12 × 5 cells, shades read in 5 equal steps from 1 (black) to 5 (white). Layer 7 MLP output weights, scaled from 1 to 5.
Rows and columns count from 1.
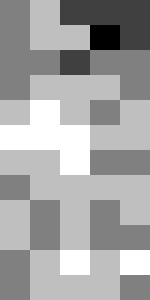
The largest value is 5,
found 7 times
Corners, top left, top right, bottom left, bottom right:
3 2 3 3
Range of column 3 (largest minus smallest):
3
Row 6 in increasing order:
4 4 5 5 5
